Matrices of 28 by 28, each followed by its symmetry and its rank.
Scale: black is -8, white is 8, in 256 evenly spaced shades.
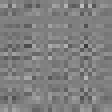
neither, rank two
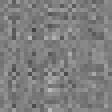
neither, rank five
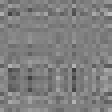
neither, rank two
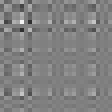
symmetric, rank one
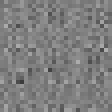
neither, rank five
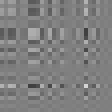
symmetric, rank one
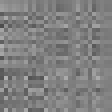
neither, rank two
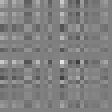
symmetric, rank one
